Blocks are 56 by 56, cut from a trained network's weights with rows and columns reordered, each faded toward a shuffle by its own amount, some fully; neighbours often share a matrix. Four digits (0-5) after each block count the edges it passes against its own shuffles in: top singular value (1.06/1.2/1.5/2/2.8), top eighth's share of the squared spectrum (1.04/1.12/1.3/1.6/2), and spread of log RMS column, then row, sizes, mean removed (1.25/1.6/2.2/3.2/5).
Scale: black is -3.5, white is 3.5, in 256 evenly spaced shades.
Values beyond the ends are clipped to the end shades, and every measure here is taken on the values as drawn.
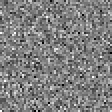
1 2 0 0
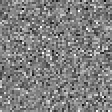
2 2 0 1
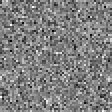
0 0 0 0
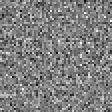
2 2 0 1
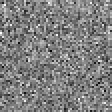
0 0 0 0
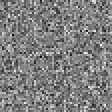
3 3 1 1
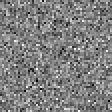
0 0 0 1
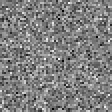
2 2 0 0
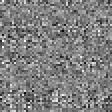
3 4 1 3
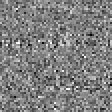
3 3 0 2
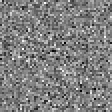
0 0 0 0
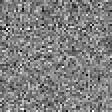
3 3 1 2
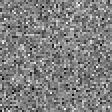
0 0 0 0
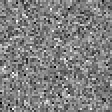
0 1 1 0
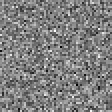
1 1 0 0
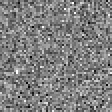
1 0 0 0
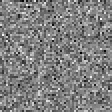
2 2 0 0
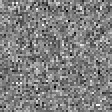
2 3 1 1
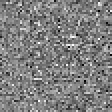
2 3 1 1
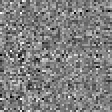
3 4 2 2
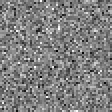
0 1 0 0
